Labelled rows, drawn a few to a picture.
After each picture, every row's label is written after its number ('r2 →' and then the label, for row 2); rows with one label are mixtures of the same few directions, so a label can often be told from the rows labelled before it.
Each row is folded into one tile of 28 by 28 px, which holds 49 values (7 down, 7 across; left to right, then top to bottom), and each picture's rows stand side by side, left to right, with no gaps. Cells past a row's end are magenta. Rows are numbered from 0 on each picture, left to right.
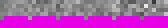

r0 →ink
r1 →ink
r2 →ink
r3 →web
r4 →ink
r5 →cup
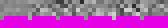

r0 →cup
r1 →web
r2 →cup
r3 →web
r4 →web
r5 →ink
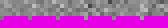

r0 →cup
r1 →cup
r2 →cup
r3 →cup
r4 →cup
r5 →ink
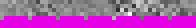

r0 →cup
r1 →web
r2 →cup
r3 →cup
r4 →ink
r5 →ink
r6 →web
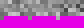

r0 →web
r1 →web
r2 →web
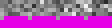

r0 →web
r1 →cup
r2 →ink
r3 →ink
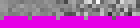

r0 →ink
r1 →web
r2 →web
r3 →cup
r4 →ink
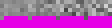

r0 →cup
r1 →ink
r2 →ink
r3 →web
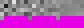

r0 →cup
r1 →cup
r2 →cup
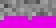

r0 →cup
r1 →web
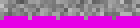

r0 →ink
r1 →web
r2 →web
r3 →ink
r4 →web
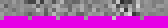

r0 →cup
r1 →cup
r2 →ink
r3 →ink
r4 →ink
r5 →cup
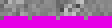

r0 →ink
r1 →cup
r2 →ink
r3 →web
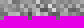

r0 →web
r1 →web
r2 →web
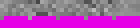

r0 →ink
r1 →web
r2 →ink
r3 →cup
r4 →ink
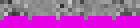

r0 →web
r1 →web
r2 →cup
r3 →ink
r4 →web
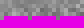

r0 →web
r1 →web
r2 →web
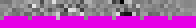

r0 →web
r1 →cup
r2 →web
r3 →cup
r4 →web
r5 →web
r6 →web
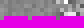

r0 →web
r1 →cup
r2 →web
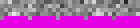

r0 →web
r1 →ink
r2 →cup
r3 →web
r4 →cup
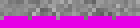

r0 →ink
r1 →web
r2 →cup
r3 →web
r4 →cup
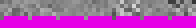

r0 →web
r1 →web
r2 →ink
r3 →ink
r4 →web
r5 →web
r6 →cup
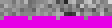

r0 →cup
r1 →ink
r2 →web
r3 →cup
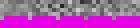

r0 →ink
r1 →web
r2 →cup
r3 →cup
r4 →ink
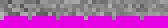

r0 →web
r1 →web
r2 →ink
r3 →ink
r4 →web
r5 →ink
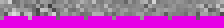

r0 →web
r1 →web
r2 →web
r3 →web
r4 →cup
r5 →cup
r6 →ink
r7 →web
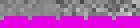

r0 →cup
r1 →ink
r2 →cup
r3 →web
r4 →ink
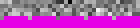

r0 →web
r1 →web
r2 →cup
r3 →web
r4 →ink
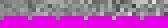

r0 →cup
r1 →ink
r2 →cup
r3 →ink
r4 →ink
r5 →cup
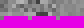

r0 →ink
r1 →web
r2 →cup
